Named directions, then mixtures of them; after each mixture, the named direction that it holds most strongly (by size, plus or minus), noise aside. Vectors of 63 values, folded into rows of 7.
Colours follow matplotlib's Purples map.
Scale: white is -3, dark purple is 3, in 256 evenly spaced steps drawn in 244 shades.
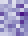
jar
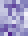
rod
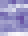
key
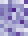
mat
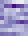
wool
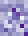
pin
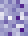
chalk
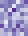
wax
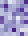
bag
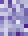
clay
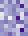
chalk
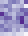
key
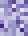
wax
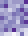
bag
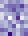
chalk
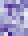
rod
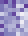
jar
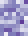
mat
